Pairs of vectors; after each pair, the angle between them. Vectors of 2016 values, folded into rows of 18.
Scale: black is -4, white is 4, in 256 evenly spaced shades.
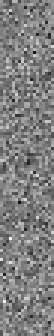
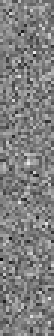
nearly opposite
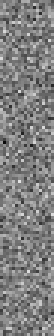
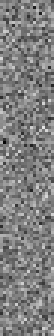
nearly parallel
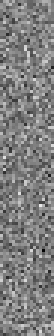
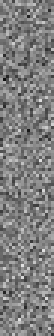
partly opposed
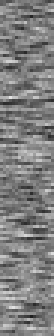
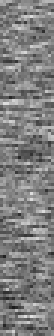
nearly opposite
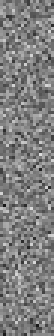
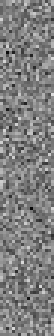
partly opposed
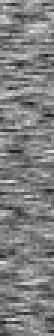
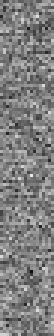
partly opposed
